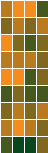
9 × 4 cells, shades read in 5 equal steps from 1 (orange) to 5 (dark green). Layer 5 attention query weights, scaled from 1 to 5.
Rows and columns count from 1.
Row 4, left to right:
2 2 2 3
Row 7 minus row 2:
0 0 0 0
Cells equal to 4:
7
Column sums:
22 20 28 27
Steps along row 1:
down same up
